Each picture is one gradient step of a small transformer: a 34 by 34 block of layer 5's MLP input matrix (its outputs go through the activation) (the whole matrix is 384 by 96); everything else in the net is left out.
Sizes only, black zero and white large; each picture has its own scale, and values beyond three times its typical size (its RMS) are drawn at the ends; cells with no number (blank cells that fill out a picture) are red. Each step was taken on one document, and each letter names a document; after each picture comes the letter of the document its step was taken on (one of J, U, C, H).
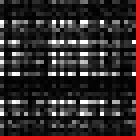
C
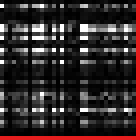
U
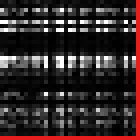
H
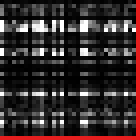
U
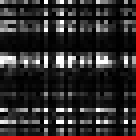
H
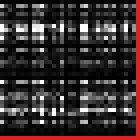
U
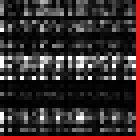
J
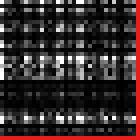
J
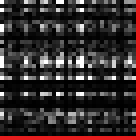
J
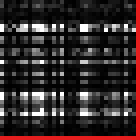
U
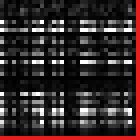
U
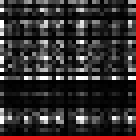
J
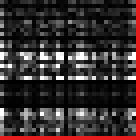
J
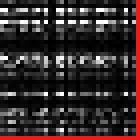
H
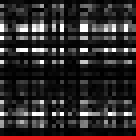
U
